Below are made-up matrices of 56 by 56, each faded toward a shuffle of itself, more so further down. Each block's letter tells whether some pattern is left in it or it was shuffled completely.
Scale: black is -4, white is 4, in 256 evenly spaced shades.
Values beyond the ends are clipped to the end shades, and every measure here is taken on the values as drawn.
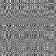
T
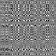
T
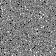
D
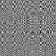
T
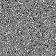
D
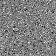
D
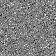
D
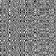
T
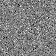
D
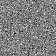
D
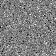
D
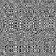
T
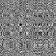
T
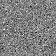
D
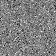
D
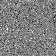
D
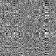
T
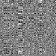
T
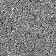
D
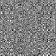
T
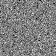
D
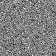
D
